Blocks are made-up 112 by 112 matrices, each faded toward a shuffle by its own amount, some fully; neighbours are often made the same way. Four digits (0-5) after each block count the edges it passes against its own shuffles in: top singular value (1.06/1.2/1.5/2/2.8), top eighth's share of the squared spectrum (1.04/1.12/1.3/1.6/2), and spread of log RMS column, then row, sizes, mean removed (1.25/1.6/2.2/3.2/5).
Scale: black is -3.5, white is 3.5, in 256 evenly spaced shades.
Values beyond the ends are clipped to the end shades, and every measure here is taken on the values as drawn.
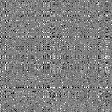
5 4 3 3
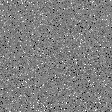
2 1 0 0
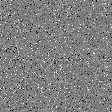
3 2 0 1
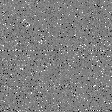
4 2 0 1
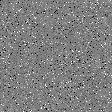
3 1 0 0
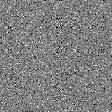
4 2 1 1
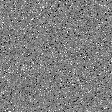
1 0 0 0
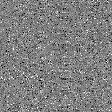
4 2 1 1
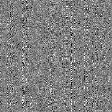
4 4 4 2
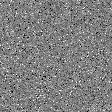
0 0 0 0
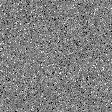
0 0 0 0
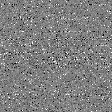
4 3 0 2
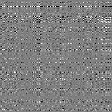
5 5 3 4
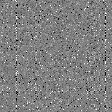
4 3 2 1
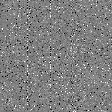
3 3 2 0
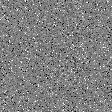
2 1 0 0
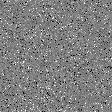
1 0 0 0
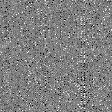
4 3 2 0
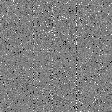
4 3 2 0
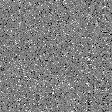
3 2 1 0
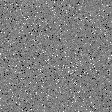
0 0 0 0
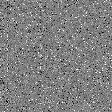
3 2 1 0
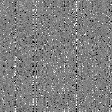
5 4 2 1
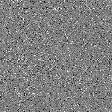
3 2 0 1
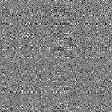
4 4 2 3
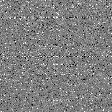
4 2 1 2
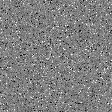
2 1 0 0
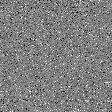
3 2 0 1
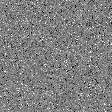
0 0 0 0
